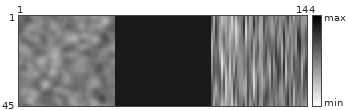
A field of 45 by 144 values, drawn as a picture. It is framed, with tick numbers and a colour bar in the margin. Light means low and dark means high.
It is made of 1 by 3 panels. Panel 1,1: middling, blotchy. Panel 1,2: very high, flat. Panel 1,3: middling, streaked downward, strong in contrast.
